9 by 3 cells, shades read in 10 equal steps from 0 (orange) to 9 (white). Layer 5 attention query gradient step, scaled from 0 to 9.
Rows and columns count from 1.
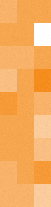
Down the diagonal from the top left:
3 2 2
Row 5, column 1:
1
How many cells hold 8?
0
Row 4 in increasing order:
0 2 4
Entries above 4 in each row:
0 1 0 0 0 1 0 0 1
